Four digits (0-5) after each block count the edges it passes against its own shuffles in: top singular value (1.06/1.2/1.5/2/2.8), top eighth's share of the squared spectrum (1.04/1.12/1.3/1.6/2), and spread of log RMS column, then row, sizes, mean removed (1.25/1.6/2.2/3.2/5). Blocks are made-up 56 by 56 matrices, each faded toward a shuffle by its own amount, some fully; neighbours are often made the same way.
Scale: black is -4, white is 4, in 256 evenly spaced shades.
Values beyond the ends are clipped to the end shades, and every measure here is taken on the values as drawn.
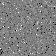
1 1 0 0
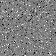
0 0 0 0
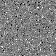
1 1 0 0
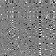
4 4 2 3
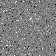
1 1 0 0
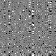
4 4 2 2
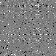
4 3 1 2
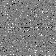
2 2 0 2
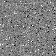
1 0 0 0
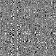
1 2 3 2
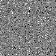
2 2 2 1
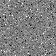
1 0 0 0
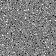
0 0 0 0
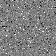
0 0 0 0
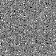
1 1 1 1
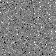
0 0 0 0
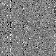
2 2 2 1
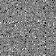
2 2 2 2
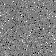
0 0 0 0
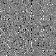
3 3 2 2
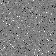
0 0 0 0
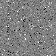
2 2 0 0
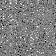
3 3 1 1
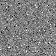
0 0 0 0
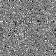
2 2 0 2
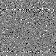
3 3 0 2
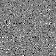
2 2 0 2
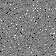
0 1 0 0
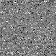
2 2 0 2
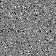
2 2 0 1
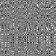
4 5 3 3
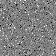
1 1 0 0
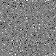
3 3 1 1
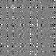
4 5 3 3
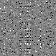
3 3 2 1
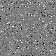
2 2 0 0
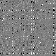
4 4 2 2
